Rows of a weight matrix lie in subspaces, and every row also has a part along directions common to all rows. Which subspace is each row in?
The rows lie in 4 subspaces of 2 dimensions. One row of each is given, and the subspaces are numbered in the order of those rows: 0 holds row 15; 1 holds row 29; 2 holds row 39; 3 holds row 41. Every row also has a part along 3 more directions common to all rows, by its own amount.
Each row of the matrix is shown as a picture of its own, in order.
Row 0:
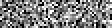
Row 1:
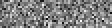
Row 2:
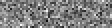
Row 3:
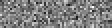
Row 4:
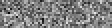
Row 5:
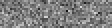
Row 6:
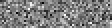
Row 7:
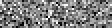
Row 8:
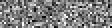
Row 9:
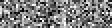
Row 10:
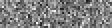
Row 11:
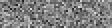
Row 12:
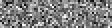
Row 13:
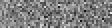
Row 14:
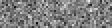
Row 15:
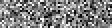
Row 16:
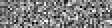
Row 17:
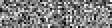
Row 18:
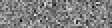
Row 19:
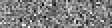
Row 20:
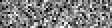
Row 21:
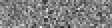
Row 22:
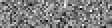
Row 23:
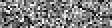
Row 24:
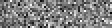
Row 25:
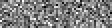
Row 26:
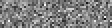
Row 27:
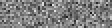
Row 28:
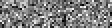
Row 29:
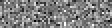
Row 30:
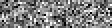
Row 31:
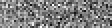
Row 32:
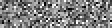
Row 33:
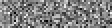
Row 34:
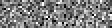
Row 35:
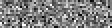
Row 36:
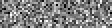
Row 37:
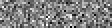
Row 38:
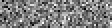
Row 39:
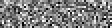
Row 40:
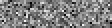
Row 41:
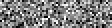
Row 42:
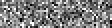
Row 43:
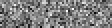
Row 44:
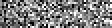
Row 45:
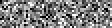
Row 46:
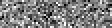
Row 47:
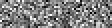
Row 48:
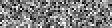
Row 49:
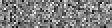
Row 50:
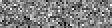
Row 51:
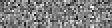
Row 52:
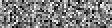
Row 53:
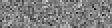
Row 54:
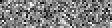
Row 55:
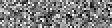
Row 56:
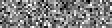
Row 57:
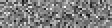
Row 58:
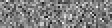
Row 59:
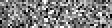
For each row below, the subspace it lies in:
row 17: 2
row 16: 1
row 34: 0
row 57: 0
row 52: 1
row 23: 3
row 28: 2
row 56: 1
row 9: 1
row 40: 0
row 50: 3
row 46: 1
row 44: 0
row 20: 3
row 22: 1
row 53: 3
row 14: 1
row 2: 3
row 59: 3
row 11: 3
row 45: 0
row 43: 3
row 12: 2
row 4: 3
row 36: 1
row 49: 1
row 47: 3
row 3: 1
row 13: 0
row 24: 0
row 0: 3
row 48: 3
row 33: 1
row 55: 0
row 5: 3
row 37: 0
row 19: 2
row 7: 3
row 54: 0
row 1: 0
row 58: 0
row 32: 2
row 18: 2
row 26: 2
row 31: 0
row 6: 0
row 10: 1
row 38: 2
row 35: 2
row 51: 1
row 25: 3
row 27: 2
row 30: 1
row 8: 2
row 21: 3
